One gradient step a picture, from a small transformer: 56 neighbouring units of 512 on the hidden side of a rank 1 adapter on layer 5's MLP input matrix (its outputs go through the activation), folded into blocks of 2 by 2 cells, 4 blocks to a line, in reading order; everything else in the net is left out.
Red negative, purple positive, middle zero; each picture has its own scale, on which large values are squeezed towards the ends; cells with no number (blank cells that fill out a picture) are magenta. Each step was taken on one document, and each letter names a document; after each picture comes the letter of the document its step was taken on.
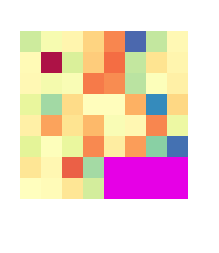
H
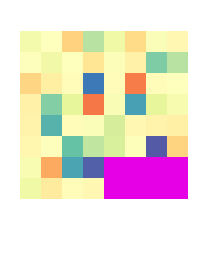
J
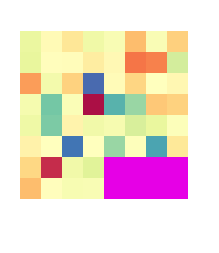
J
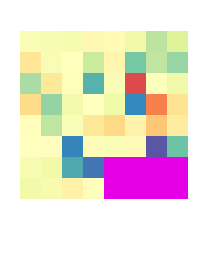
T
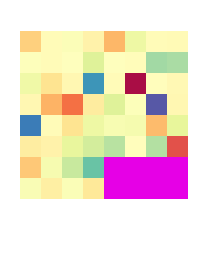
T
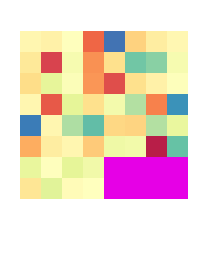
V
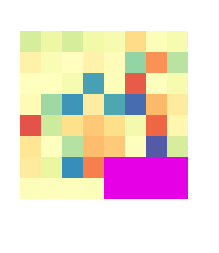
T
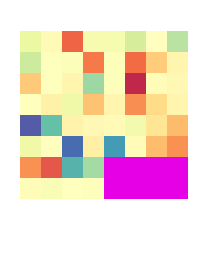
J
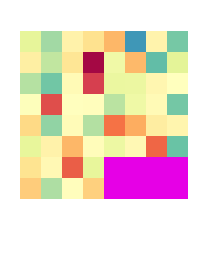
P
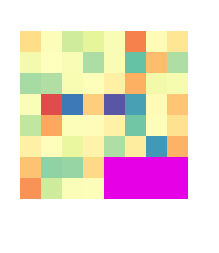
J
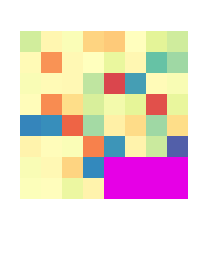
V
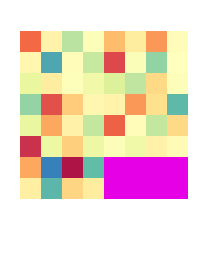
H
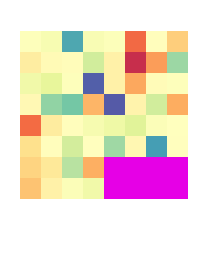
J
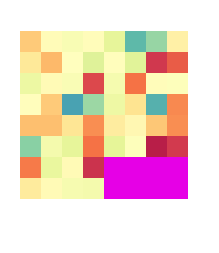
V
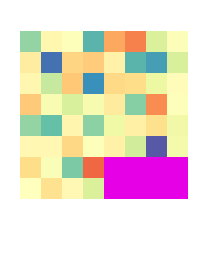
H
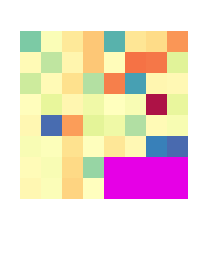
V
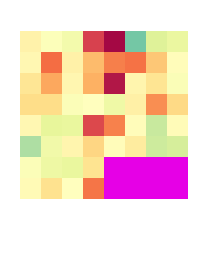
H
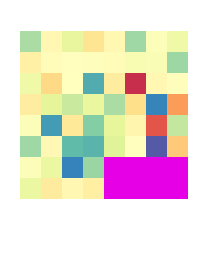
T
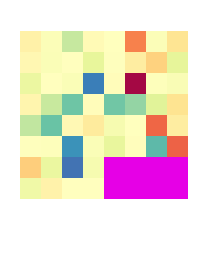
T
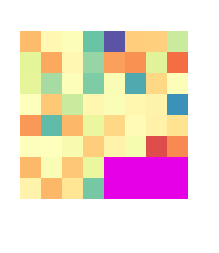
H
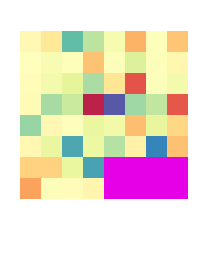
J
